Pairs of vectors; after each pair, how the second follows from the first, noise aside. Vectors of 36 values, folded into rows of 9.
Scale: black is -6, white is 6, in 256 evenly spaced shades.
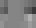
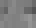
shrunk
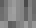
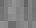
shrunk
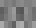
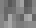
wrapped around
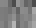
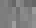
shrunk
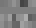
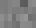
shrunk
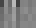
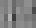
wrapped around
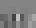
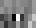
scaled up
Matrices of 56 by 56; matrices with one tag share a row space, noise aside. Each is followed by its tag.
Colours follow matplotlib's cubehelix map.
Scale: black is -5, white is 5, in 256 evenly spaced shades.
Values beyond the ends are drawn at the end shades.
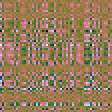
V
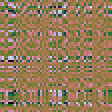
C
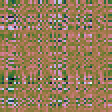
C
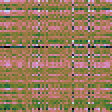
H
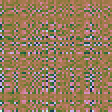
V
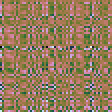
V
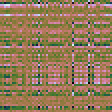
H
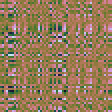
C
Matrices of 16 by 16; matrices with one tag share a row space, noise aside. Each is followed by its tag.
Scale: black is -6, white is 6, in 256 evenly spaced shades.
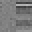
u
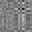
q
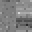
u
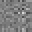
q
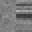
u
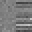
u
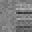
u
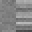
u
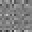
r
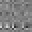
r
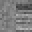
u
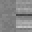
u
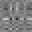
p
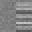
u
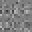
r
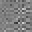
q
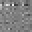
r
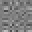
p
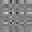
p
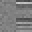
u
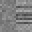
u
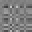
p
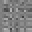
p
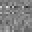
r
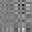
q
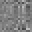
q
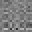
p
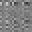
r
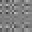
r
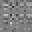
p
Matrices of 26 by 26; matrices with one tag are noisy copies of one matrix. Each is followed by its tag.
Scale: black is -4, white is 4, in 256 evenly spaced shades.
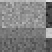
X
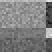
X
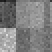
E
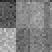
E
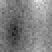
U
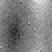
U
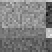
X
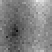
U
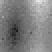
U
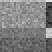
X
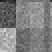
E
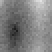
U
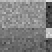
X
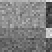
X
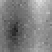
U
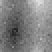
U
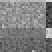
X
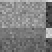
X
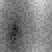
U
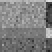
X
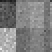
E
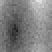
U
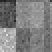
E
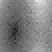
U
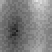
U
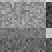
X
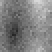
U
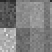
E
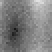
U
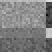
X
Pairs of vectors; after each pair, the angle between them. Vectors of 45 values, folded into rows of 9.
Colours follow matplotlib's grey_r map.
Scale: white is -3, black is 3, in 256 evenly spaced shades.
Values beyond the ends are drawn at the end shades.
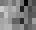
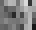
partly opposed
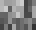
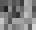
nearly opposite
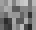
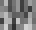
partly opposed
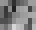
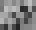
partly opposed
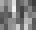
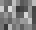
partly aligned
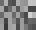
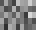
nearly parallel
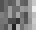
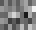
partly aligned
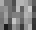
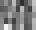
nearly opposite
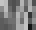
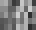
nearly parallel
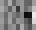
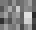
nearly opposite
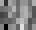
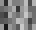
nearly parallel
